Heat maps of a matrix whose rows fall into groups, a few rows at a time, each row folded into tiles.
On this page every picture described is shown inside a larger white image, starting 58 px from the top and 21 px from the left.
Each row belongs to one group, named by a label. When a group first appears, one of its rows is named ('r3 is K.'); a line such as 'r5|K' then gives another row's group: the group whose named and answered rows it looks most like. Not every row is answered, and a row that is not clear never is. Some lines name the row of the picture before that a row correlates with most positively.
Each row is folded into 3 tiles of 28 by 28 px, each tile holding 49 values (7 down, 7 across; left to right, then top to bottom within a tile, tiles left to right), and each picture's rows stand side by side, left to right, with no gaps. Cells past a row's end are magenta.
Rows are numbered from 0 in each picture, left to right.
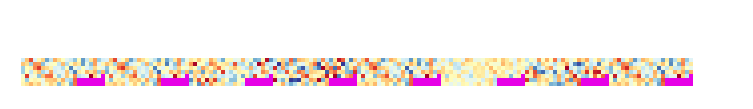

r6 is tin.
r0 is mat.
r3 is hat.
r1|mat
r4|mat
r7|mat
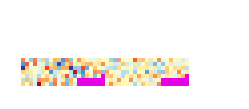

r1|tin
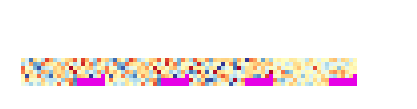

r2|hat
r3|tin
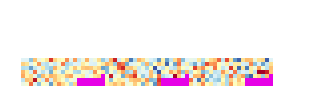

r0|tin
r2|tin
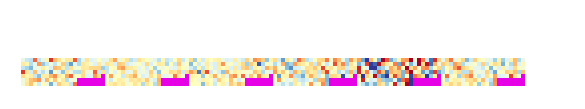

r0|tin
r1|mat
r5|mat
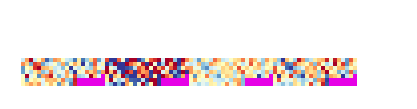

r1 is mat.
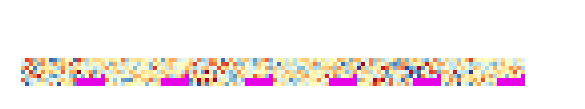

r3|hat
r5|tin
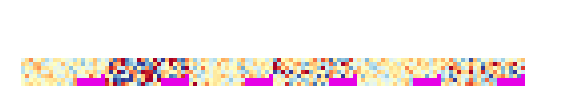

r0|mat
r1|hat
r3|hat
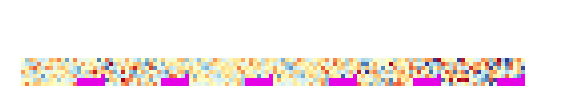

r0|tin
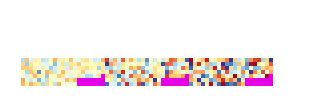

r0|hat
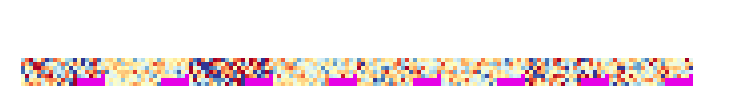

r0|mat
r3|mat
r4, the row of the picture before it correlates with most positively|0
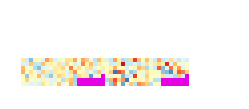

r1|tin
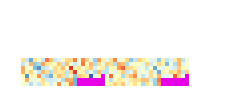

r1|mat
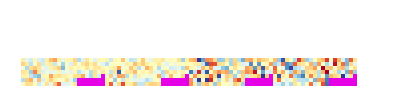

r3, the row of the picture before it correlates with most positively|0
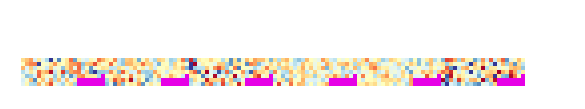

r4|mat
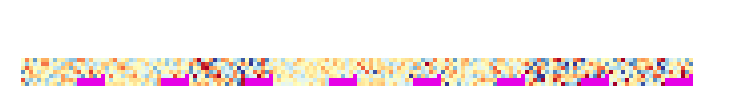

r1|mat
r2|mat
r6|tin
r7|tin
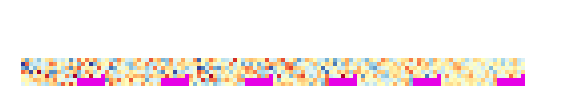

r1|tin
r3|mat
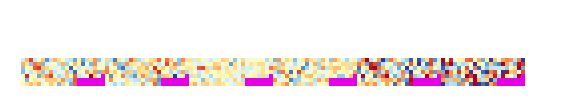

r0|mat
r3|hat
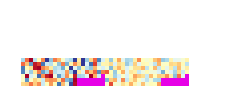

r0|mat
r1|tin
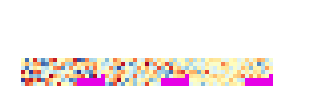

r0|tin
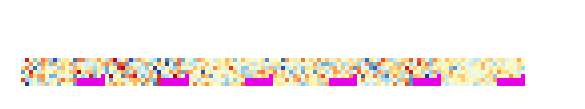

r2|tin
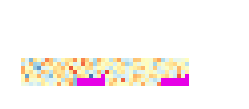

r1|tin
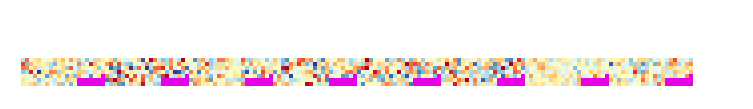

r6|mat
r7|hat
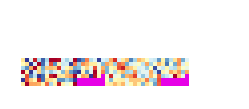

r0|tin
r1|mat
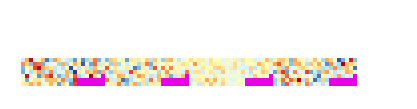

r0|mat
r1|hat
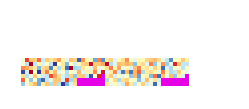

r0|hat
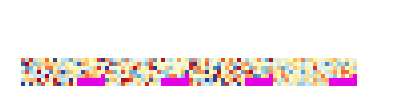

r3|tin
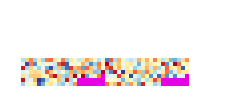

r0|hat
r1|hat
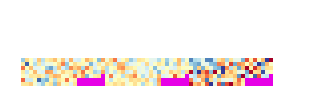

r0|hat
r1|mat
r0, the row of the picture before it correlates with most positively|0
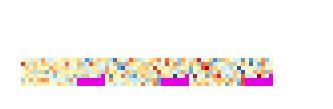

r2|mat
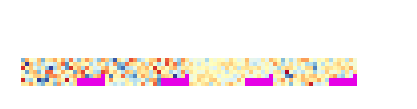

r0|hat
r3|tin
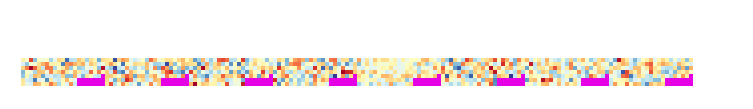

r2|tin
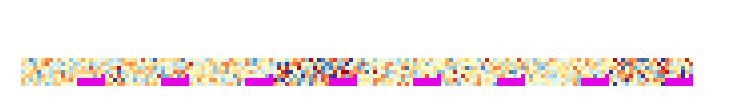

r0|tin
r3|tin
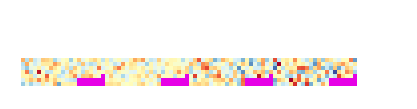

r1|tin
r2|mat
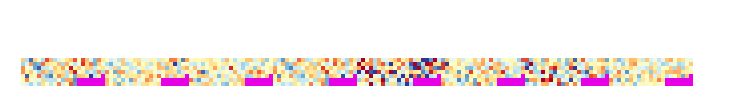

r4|hat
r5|hat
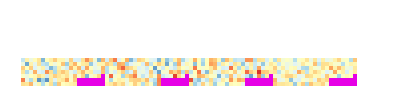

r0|hat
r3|hat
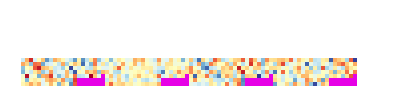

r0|mat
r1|tin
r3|hat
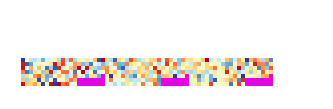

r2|hat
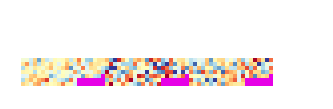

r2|hat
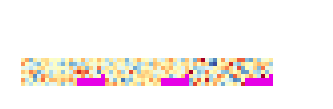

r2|tin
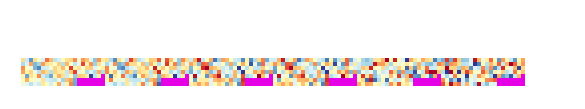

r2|mat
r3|mat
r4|tin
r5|hat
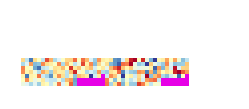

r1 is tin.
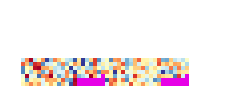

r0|mat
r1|tin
